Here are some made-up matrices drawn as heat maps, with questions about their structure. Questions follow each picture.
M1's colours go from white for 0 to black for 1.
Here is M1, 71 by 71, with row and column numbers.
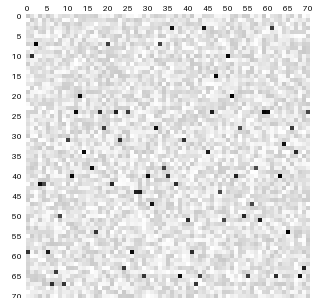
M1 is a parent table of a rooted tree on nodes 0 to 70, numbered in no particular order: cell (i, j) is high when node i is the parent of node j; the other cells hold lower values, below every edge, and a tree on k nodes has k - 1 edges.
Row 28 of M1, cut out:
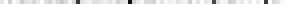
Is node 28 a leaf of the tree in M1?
no
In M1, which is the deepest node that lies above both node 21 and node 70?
42
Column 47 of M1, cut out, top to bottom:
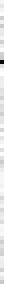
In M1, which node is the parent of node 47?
15
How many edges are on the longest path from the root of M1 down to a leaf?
23
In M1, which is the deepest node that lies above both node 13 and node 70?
20
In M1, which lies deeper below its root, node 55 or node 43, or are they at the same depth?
the same depth
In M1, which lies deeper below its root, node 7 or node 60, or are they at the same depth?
node 60
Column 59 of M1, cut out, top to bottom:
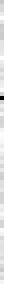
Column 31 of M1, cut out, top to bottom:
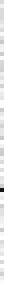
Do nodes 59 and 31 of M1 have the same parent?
no
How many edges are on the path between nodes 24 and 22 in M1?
1
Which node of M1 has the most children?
24
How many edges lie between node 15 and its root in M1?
0
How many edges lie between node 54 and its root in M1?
5
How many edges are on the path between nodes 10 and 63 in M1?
17
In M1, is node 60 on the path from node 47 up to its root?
no
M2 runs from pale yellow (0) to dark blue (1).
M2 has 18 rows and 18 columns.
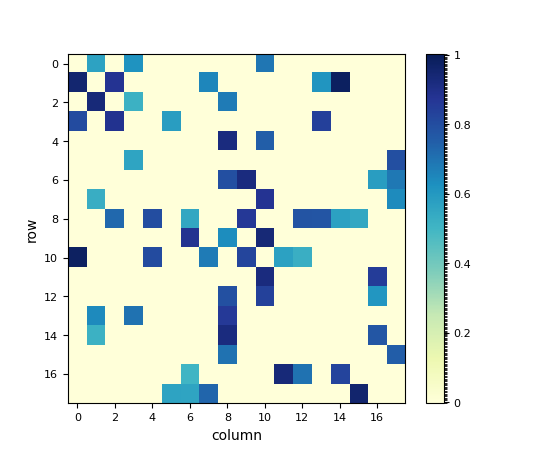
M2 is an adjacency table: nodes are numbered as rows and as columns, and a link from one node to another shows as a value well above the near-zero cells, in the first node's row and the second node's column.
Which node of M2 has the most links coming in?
node 8
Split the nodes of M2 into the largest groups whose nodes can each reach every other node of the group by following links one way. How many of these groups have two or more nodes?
1
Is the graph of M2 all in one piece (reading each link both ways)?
yes
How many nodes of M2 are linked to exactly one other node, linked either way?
0
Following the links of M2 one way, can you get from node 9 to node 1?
yes
